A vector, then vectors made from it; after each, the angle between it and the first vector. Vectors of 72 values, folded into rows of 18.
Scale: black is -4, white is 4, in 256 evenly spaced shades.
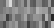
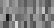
partly aligned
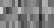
orthogonal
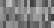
nearly parallel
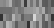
partly aligned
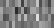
orthogonal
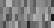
nearly parallel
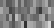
partly opposed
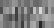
orthogonal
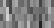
partly opposed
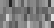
nearly opposite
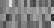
nearly parallel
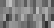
nearly parallel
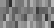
nearly opposite
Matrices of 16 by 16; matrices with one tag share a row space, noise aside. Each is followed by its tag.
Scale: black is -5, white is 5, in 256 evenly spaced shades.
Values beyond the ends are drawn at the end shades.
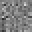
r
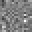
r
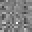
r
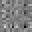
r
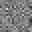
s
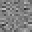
r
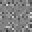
s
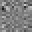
r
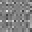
s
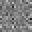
s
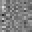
r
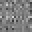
s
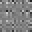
s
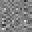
r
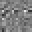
r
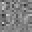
r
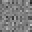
s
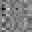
r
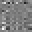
r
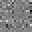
s
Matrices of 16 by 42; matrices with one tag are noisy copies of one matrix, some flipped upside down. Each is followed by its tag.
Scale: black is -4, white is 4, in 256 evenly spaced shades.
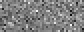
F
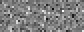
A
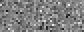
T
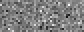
T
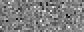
T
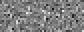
A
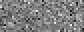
F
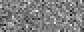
F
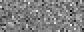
F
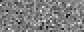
T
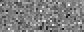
T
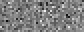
T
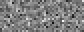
A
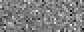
F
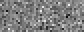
T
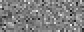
F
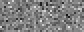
T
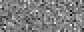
F
